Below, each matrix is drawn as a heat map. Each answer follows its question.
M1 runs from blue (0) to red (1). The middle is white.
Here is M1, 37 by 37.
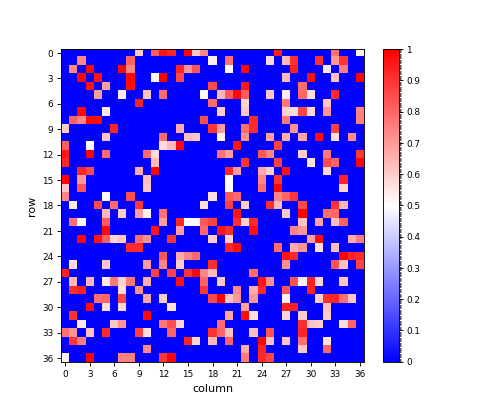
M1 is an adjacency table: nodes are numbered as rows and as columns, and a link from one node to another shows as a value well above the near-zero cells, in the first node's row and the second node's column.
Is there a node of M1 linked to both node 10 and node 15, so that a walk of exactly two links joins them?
no
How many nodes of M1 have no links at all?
0
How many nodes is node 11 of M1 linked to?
7
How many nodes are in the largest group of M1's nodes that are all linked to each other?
5
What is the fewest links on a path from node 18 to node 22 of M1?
1
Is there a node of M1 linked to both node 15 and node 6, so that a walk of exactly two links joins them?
no
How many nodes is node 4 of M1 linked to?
6
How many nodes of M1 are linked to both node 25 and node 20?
7
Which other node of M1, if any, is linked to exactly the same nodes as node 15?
node 16
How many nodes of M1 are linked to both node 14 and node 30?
3
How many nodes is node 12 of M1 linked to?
12
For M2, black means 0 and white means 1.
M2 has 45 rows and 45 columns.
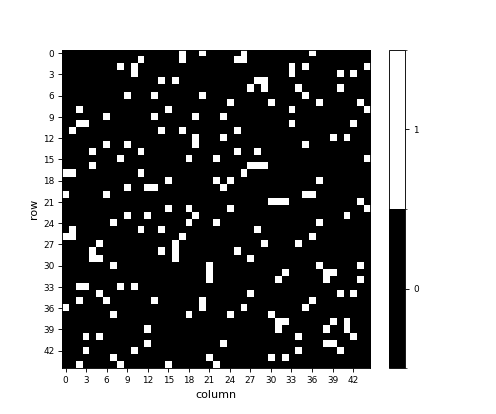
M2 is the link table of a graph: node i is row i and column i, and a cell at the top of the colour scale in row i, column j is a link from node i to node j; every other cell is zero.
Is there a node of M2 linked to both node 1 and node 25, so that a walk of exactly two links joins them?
yes
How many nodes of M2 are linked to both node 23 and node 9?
1
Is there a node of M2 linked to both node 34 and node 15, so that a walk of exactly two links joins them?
no
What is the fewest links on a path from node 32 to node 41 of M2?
2
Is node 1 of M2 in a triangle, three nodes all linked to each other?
yes
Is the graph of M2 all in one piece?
yes
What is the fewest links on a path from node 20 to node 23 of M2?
3
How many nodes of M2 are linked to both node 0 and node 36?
2
